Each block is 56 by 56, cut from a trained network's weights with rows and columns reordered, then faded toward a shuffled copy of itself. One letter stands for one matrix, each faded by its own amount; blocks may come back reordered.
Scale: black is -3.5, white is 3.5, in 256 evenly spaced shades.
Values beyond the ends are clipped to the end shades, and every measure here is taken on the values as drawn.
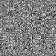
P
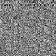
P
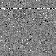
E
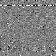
E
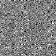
E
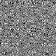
E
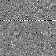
E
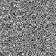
P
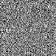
P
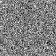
P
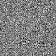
P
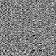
P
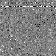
E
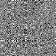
E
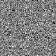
P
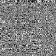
E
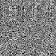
P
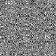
E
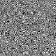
E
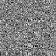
P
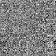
P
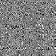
E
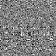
E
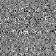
E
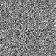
P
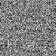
P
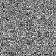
P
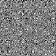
E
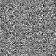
P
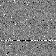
E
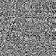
P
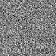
P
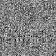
P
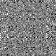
E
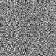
P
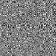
E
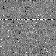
E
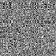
P
